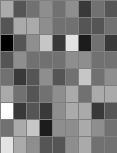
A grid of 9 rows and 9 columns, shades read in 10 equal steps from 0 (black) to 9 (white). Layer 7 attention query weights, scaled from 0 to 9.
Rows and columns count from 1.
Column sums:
43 37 40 36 35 48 40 36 35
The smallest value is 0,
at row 3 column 1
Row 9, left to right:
8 6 5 3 3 5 6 4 4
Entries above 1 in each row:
9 9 7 9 9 9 9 8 9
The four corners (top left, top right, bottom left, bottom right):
6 3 8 4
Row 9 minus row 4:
5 1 1 -1 -1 0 1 0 0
